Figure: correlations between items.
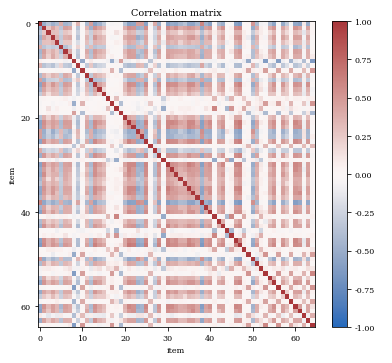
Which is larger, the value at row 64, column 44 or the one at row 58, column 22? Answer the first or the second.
the second
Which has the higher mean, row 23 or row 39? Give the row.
39
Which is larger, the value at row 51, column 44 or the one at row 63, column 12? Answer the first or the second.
the first
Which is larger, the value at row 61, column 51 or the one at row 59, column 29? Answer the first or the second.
the first
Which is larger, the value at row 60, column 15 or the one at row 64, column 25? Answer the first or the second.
the first
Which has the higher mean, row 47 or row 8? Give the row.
47
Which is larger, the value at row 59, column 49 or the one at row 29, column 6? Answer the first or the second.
the first
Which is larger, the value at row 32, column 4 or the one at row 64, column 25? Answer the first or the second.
the first
